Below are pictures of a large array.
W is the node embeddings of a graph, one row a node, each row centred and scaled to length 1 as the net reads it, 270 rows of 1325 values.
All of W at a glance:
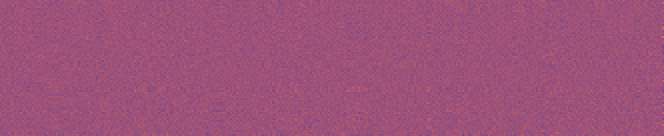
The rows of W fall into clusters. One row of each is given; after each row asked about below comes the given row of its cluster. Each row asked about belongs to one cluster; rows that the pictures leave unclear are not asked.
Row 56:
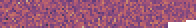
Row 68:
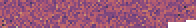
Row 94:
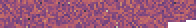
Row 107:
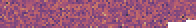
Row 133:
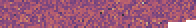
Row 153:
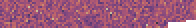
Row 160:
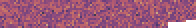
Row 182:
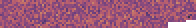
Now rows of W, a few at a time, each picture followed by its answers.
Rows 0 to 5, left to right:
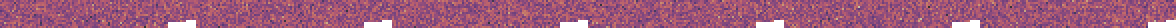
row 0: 153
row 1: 182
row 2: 182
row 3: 160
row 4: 153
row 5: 107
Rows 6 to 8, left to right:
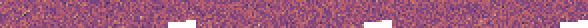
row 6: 56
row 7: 153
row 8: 182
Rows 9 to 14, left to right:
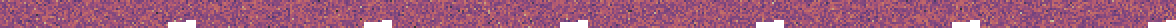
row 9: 94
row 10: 107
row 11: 182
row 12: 182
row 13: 107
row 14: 160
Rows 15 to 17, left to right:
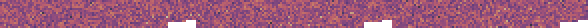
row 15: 160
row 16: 107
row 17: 94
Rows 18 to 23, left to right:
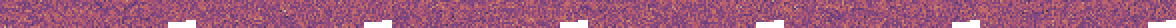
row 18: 133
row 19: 153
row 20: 107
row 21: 153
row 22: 160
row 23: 160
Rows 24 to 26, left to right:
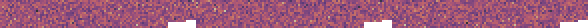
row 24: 153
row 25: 56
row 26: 107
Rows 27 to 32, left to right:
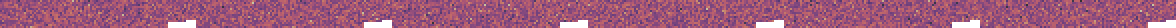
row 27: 133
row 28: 94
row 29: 153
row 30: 153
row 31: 68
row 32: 94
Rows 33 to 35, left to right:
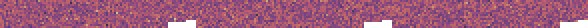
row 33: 182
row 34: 68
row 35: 160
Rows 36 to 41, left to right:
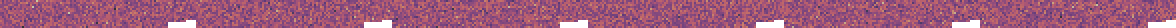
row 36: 182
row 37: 56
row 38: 107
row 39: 153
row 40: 160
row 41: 160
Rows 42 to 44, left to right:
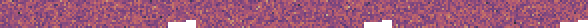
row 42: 107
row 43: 68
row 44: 133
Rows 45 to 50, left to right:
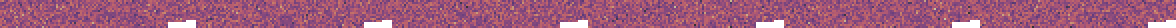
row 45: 68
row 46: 153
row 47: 153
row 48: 182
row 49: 68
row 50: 68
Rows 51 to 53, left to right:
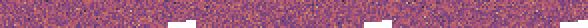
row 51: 94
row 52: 153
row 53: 160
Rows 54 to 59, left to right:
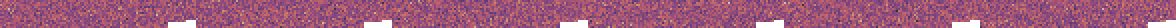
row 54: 153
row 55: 133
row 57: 160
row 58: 56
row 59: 153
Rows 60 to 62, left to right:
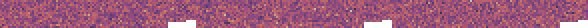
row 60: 68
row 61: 68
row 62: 94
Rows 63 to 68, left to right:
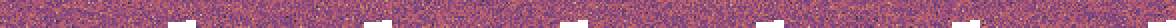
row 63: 160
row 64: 153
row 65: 133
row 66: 153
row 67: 107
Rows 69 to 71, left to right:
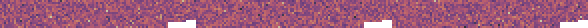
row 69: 94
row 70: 56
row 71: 182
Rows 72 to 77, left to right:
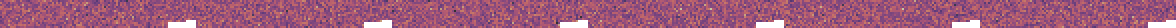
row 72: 56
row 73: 153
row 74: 153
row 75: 153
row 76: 68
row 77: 56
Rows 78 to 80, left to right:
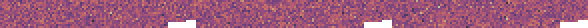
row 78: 153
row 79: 107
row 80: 133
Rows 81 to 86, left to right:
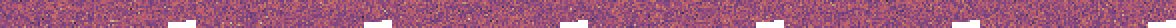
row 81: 107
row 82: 160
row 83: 182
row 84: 107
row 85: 160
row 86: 153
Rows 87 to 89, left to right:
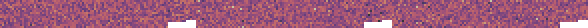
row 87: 94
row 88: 68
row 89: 68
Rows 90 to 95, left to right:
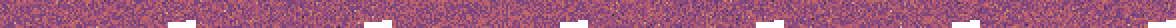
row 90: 94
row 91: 56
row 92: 182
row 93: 56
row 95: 133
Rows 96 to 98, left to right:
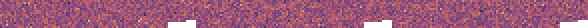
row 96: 94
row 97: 107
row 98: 153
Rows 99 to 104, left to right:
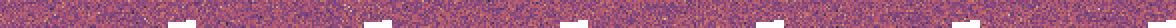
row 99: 68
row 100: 68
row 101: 133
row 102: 182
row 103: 68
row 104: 68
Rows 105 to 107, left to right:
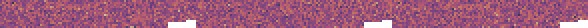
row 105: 107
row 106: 153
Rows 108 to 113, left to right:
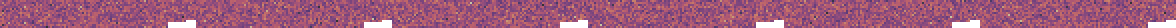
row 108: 68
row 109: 56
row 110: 56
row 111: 107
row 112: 160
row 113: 68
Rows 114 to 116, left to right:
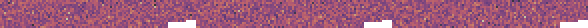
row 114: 182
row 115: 182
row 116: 56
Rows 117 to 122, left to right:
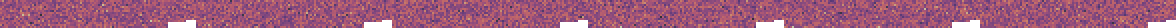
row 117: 68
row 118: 153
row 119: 182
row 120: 107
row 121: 160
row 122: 94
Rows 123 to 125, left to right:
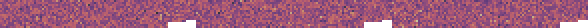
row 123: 94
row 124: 107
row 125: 56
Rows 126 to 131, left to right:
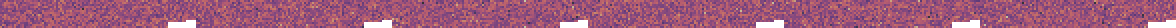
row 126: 133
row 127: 107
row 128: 160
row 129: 182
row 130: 107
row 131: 133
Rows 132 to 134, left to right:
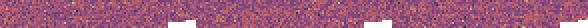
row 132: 160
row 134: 107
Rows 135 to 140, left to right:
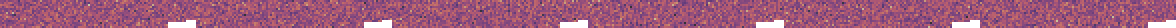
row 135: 133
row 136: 160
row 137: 153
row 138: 56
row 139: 68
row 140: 56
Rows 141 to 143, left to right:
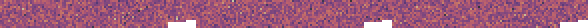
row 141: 56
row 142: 182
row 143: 68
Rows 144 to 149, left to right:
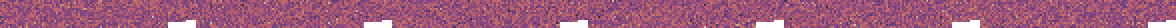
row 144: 160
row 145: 94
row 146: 153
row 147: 133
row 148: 56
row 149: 68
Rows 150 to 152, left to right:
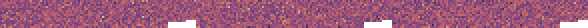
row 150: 133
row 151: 182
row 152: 133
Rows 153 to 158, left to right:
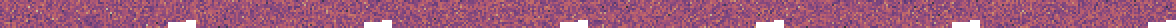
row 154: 182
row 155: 107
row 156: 133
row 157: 56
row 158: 182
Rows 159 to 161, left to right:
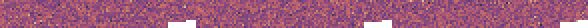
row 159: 68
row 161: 133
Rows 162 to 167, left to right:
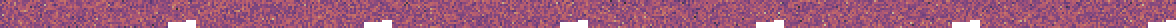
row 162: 107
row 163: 182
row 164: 153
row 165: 133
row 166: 133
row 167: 68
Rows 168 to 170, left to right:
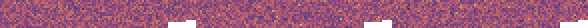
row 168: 56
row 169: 68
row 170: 107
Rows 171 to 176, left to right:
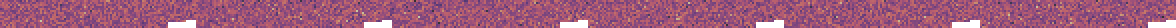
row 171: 153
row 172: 94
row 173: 133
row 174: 68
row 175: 94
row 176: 68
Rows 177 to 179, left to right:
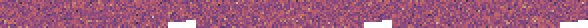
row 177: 160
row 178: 94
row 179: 94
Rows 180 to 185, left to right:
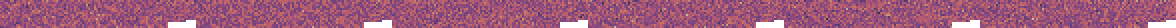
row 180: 94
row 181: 94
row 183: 94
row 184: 107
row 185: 153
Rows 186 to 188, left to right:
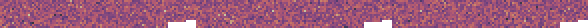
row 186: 68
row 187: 68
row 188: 56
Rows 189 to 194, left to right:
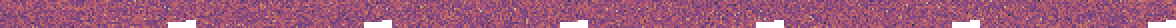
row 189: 107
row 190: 160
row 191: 153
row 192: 56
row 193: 133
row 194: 68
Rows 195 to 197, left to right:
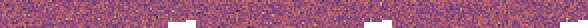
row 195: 56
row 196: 182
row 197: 182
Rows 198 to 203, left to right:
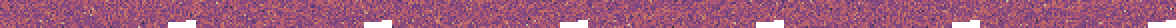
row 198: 153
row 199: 160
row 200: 94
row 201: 133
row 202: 56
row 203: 160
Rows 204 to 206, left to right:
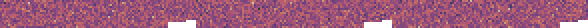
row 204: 56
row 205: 94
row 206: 94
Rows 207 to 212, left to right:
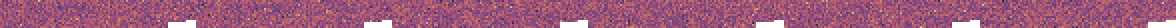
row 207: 182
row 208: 182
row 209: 160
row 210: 153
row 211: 182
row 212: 133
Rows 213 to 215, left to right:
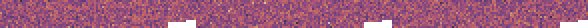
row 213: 107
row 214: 94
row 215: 56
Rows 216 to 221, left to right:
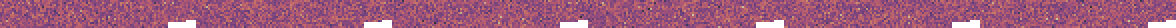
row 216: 56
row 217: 107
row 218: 182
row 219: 107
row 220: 182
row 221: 182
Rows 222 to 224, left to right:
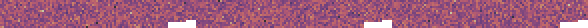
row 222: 182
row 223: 133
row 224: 153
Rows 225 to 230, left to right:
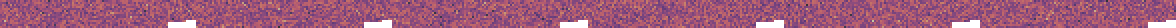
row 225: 160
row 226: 160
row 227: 160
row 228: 182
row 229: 94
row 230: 56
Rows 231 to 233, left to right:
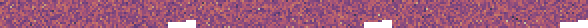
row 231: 68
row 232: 107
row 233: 94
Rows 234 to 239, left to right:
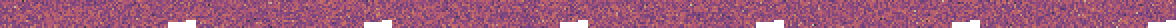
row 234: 133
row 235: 160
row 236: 68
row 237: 68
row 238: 94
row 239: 94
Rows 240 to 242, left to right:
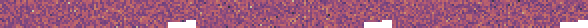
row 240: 94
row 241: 182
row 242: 182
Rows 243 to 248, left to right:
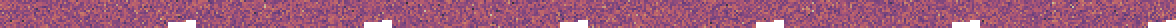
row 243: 153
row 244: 107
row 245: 94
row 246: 133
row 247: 56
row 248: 160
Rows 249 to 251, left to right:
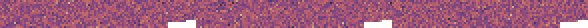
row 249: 94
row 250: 133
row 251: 153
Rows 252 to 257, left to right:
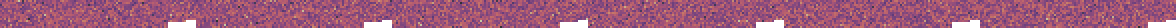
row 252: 133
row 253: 94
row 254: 94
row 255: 68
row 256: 68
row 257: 56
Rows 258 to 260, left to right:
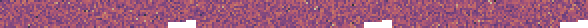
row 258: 94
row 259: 153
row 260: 160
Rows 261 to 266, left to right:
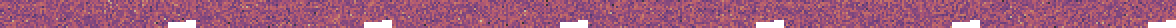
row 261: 153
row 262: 107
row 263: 182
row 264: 107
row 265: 153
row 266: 133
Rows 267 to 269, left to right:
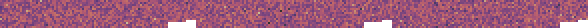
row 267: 133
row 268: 153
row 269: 107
